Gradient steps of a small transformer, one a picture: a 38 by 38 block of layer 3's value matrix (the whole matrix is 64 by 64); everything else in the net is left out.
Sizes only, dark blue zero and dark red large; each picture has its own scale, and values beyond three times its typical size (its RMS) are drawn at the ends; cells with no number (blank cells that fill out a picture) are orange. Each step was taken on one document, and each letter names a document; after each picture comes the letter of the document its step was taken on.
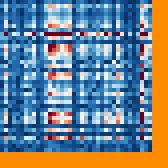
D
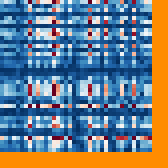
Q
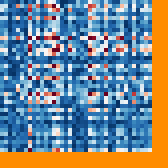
Q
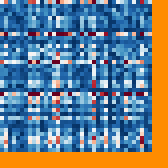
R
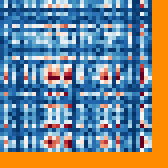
D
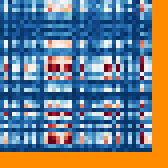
D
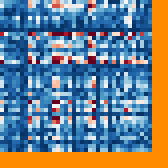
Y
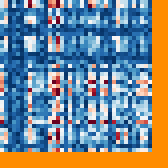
Y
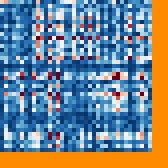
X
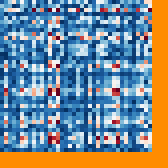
X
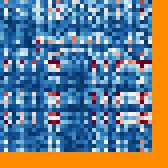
X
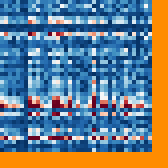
R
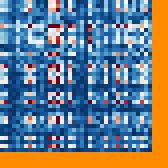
X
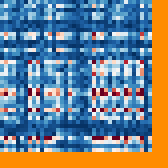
R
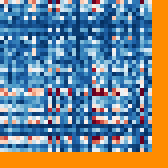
R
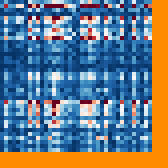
Q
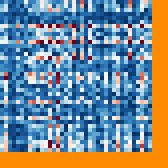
X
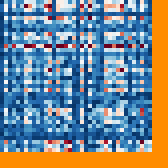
D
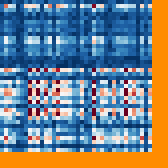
R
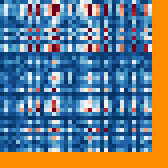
Q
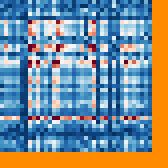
R
